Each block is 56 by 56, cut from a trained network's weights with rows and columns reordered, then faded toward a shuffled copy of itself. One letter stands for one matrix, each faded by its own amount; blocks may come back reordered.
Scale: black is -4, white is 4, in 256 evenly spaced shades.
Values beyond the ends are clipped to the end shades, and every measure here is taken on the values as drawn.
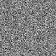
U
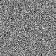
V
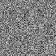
U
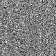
V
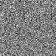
V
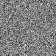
V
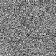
U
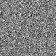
V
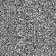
V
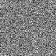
U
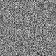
U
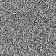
V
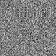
U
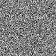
V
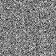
V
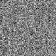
U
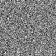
V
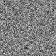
U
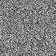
V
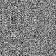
U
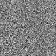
V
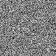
V
